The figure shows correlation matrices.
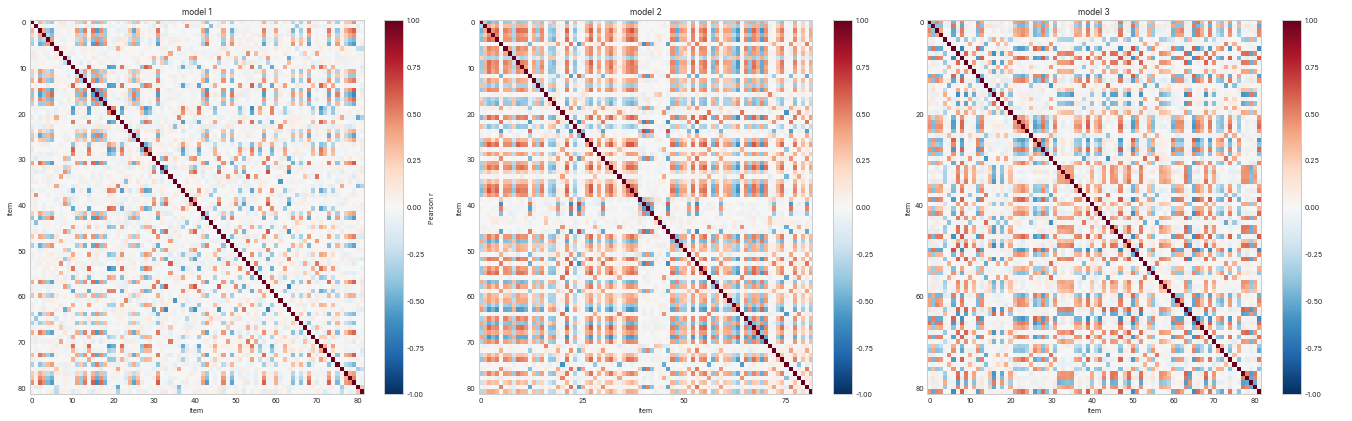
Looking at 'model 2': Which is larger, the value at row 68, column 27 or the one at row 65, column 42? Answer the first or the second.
the first
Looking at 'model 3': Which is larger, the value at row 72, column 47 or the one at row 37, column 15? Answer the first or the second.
the second
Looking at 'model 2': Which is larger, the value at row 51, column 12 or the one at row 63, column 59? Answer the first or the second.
the second
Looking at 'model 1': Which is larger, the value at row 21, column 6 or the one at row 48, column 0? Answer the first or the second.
the first
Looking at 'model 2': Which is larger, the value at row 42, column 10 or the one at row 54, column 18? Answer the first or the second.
the first
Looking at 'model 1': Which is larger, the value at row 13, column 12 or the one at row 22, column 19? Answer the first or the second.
the first
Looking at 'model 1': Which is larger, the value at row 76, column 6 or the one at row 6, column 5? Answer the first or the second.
the first
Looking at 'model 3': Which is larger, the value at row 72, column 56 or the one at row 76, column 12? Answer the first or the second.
the second
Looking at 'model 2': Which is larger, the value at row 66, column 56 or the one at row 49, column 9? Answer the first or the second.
the second
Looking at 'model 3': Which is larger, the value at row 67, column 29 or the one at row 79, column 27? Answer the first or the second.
the second
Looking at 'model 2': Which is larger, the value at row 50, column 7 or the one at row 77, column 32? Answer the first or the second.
the second
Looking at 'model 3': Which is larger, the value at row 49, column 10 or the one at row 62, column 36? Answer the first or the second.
the second
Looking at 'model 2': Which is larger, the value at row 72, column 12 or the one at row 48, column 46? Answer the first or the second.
the second
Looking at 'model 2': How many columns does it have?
82
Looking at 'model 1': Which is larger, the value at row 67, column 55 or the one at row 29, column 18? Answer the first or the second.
the first
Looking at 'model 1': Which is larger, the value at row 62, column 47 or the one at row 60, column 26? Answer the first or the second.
the second
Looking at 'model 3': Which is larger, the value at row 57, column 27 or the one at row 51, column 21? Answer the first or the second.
the second
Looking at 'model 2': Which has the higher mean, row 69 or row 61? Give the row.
61
